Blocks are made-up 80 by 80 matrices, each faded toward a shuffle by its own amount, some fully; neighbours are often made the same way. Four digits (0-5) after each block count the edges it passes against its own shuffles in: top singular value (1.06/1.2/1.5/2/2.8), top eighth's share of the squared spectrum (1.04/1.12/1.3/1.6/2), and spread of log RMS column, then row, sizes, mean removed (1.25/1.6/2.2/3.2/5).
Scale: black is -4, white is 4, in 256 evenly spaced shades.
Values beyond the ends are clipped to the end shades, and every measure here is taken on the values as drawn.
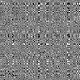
5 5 3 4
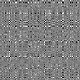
5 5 3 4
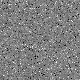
1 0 0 0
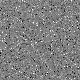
0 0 0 0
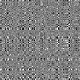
5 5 3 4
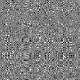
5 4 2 3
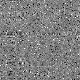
3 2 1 1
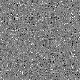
3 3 1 1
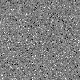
3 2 0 1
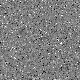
1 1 0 0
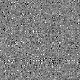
4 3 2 2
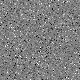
0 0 0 0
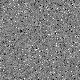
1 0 0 0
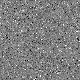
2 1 0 0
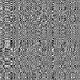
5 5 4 3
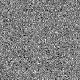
3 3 1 1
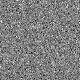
2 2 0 0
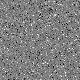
1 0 0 0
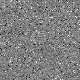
3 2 0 1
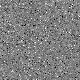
0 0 0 0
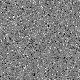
3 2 0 0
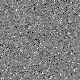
2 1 0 0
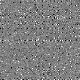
4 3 2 2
